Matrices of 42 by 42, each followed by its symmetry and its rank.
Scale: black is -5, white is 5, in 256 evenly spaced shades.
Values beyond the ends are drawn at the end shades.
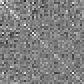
symmetric, rank five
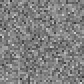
neither, full rank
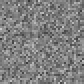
antisymmetric, full rank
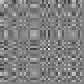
symmetric, rank two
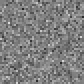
antisymmetric, full rank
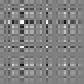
symmetric, rank one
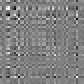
symmetric, rank two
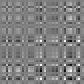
symmetric, rank one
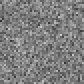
neither, full rank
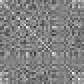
symmetric, rank five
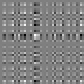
symmetric, rank one
